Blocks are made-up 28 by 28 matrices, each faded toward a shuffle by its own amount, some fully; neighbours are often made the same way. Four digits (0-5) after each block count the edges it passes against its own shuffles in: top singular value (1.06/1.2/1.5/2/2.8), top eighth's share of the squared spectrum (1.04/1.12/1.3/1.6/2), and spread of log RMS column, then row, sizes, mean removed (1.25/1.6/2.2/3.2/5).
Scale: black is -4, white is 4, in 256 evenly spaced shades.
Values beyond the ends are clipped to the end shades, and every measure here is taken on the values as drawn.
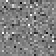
3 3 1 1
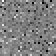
1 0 0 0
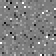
1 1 0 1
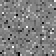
0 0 0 0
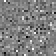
2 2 0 1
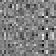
4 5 2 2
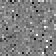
1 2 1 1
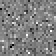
0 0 0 0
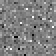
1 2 0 0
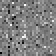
1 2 1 0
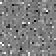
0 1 0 0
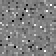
0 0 0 0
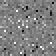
0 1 0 0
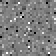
0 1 1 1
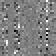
2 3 3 0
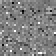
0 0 0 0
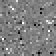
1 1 0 0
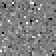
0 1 0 0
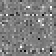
2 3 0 2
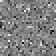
0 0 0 1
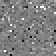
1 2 0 0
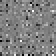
2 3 2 2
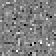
1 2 1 1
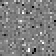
1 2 0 1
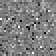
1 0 0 0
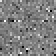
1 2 0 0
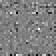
2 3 1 2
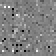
2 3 1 1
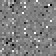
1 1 0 0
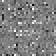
1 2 1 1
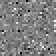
0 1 1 0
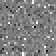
0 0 0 0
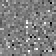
0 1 0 0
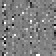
2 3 2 0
